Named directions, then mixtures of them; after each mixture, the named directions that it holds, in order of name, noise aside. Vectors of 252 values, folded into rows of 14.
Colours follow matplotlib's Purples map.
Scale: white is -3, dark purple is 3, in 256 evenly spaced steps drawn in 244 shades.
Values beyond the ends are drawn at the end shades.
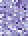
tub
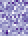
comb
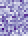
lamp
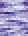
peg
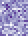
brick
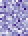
comb, tub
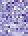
brick, comb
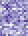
brick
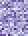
brick, lamp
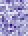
brick, lamp, peg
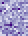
brick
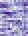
brick, peg, tub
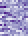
lamp, peg, tub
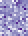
tub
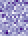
comb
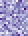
comb, tub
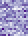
brick, lamp, peg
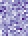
brick, comb, tub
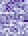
brick, comb, peg
